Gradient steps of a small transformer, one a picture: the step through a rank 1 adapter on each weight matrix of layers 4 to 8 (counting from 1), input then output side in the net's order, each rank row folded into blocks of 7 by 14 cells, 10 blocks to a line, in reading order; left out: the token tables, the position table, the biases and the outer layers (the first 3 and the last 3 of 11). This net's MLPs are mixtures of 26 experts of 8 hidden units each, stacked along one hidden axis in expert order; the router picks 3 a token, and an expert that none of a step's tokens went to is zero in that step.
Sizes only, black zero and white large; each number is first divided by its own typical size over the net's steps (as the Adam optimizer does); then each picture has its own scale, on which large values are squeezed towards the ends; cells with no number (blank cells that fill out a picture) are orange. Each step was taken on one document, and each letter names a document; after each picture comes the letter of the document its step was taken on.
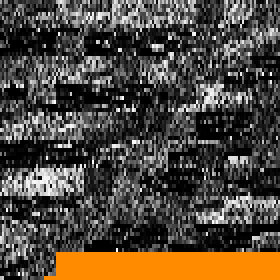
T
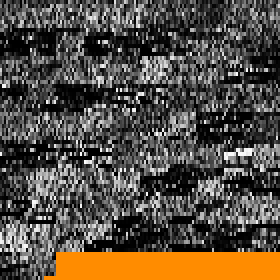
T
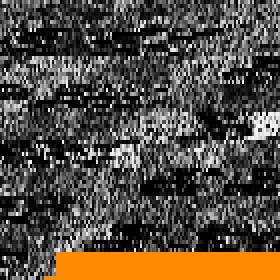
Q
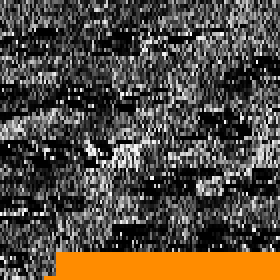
Q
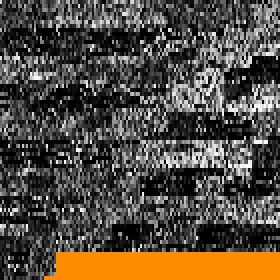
Q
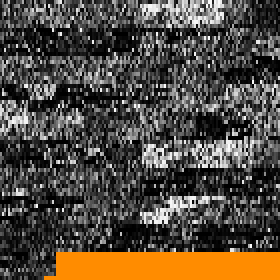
Q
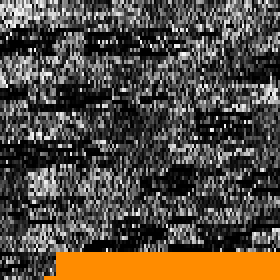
T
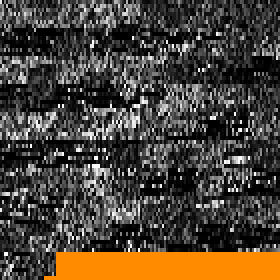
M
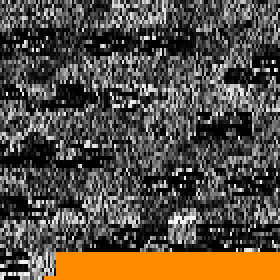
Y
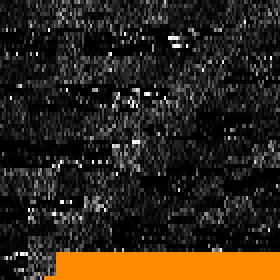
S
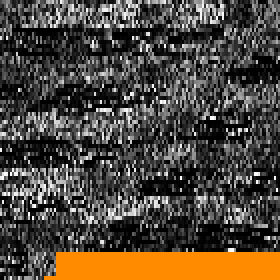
M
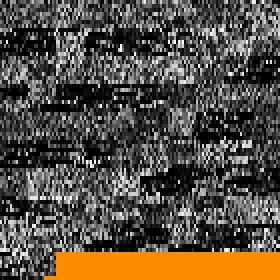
T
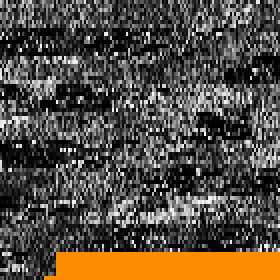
Y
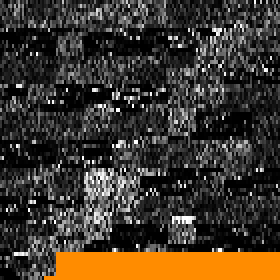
S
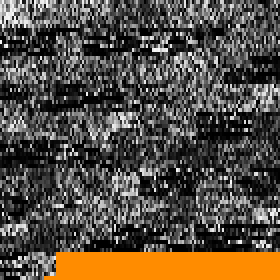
Y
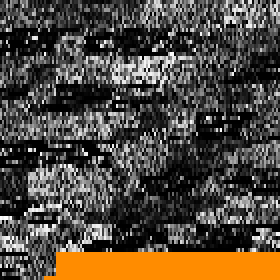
T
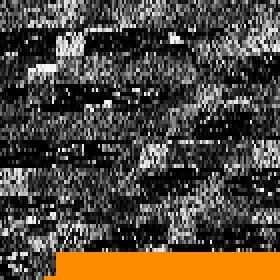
T
